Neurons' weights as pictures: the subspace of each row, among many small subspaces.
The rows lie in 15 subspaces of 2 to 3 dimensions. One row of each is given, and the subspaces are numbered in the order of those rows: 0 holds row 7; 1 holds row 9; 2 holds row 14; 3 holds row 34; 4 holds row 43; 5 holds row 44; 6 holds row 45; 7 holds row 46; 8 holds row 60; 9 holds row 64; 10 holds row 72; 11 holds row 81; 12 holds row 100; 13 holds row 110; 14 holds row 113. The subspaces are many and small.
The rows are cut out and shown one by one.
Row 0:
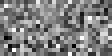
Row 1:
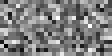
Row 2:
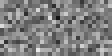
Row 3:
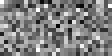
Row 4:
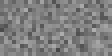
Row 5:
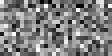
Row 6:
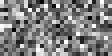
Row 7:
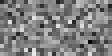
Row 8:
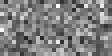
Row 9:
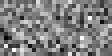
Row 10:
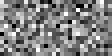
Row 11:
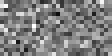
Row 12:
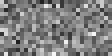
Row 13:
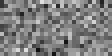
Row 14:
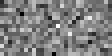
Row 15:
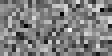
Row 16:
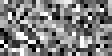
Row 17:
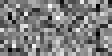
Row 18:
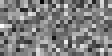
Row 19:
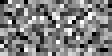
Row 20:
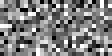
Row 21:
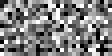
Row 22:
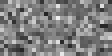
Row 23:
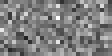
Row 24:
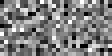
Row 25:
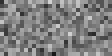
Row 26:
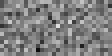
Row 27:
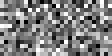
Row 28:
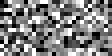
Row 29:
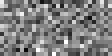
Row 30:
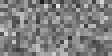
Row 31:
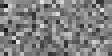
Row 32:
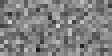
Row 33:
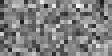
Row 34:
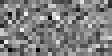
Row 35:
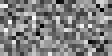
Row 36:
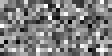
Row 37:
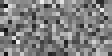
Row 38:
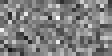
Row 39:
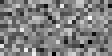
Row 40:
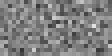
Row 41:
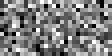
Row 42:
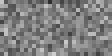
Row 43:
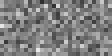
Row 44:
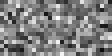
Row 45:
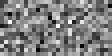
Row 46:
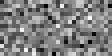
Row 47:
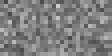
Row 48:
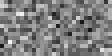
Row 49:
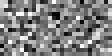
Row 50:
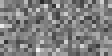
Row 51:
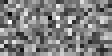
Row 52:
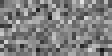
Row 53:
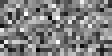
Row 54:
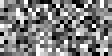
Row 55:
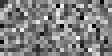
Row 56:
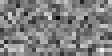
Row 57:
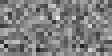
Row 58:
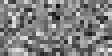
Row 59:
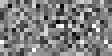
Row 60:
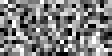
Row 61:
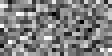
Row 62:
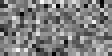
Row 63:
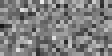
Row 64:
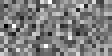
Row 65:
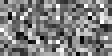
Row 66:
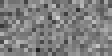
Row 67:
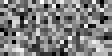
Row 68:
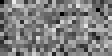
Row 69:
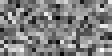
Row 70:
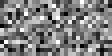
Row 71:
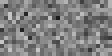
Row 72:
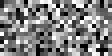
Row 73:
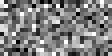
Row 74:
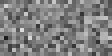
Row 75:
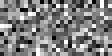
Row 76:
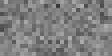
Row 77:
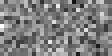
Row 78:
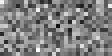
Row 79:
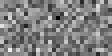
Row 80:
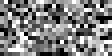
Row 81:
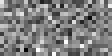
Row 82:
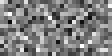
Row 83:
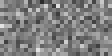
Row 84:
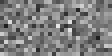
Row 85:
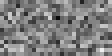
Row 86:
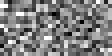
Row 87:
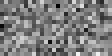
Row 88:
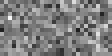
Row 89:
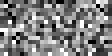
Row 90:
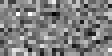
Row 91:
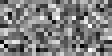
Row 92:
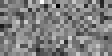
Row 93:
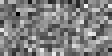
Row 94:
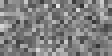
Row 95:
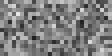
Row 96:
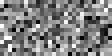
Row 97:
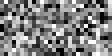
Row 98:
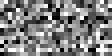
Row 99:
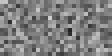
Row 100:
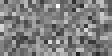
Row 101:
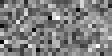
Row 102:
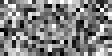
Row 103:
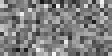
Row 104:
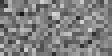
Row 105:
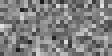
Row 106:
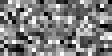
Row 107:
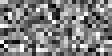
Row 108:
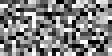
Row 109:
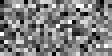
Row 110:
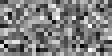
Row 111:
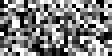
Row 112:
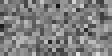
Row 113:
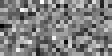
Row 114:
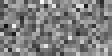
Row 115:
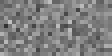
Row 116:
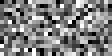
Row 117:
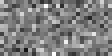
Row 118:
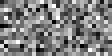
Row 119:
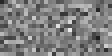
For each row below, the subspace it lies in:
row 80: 10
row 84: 9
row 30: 6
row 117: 7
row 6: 13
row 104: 0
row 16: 1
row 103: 11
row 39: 7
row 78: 8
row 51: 6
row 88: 12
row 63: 14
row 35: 7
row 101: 1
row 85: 5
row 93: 2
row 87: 12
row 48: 2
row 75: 14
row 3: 8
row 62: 11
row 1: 13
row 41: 8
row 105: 14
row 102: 2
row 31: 0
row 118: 13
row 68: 9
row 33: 9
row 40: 10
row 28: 7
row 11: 7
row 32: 6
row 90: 0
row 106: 5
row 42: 2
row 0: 1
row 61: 2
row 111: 8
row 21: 10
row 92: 4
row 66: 3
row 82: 11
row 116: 0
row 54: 10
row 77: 12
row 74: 1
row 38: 3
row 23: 3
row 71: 1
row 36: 10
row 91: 13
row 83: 4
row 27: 4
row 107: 13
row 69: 5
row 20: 14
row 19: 11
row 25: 2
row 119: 9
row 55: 10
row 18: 14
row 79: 12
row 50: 4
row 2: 4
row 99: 8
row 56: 5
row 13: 11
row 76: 3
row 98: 10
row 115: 9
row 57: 13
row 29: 11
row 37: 0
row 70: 4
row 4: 1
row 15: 12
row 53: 4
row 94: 3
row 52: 5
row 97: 12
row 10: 9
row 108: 7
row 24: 14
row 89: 0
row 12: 0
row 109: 9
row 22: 5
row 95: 2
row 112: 12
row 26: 6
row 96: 1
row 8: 3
